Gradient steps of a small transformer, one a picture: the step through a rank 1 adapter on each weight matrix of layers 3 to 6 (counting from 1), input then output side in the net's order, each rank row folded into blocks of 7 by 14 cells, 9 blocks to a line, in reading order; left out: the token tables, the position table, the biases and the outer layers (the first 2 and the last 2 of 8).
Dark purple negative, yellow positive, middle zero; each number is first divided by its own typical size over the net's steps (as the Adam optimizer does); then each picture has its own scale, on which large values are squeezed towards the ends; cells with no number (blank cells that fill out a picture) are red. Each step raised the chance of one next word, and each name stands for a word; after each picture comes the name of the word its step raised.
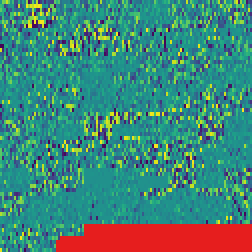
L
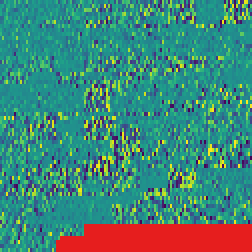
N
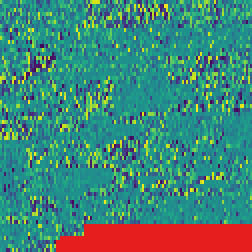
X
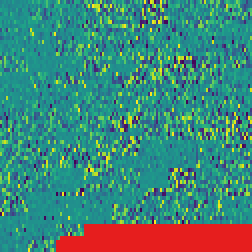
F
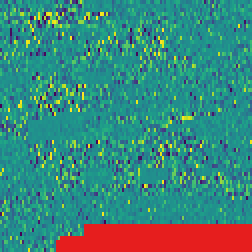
F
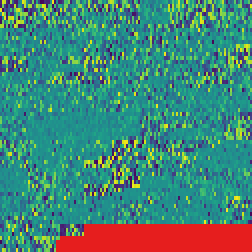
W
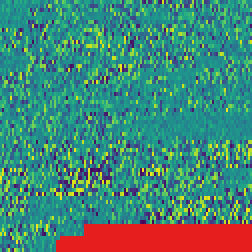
N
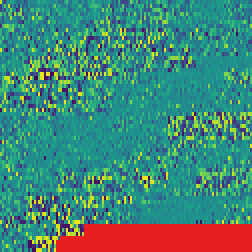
W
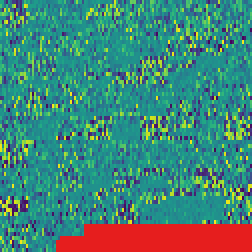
W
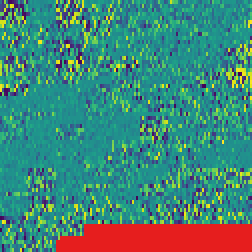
L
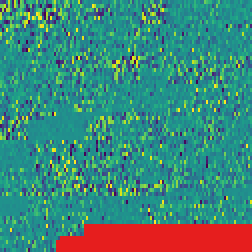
F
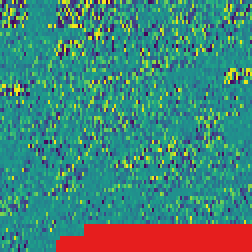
W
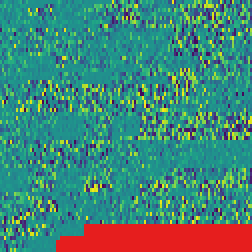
L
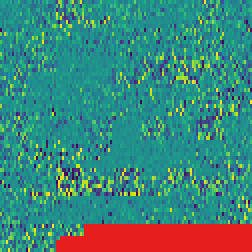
F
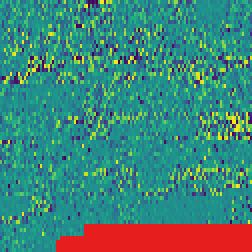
L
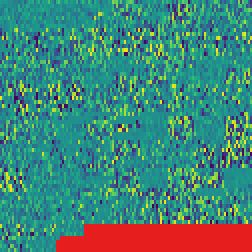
N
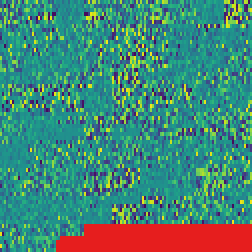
W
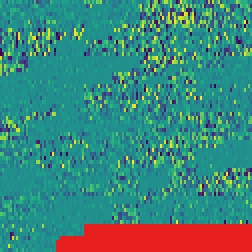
L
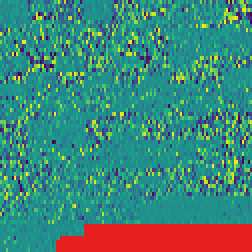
F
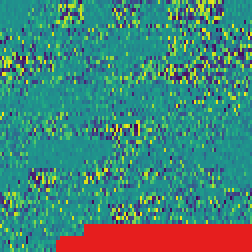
X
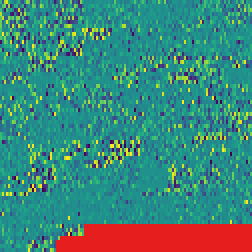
F
